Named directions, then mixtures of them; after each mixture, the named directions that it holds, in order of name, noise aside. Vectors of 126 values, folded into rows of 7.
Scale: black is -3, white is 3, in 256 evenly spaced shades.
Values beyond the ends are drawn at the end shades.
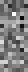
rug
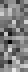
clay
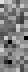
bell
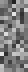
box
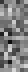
clay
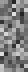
box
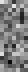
bell, box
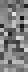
clay, rug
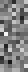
box, clay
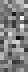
clay, rug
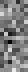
clay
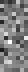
bell, box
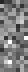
bell
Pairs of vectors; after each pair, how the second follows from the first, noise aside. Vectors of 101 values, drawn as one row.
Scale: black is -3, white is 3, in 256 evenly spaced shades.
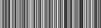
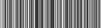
wrapped around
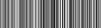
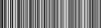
wrapped around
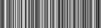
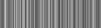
shrunk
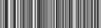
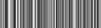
copied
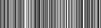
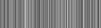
shrunk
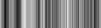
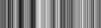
wrapped around
